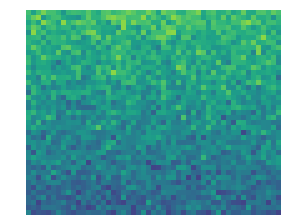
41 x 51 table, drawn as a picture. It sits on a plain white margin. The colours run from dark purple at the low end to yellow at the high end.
Stripes: none. Odd rows or columns: none. Average level on the scale: 50%. Grain: fine. Slope: up to the top.
